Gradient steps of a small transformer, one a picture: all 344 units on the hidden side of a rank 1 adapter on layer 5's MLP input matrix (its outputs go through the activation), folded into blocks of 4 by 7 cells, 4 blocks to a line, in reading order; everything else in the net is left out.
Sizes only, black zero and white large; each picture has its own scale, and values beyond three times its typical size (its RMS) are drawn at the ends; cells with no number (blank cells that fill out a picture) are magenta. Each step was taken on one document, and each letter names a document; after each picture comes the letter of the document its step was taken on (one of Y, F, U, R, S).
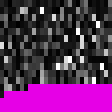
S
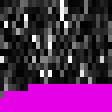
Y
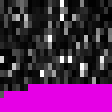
Y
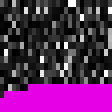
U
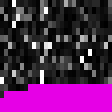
U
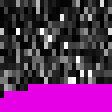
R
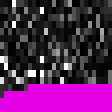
S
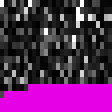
U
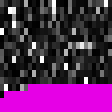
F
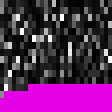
Y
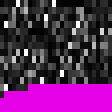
F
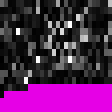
R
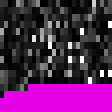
R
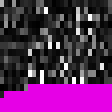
U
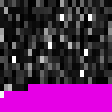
Y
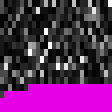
S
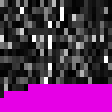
Y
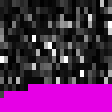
R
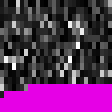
F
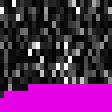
U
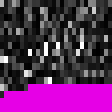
F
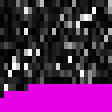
F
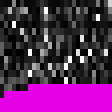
U
